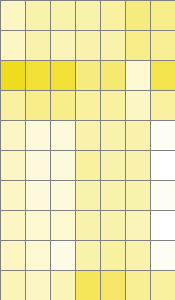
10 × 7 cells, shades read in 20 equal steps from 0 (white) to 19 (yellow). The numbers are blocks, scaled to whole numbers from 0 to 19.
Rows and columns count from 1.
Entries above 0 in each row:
7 7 7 7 7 6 7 6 7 7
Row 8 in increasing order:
0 4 4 5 6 7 7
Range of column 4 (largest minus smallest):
7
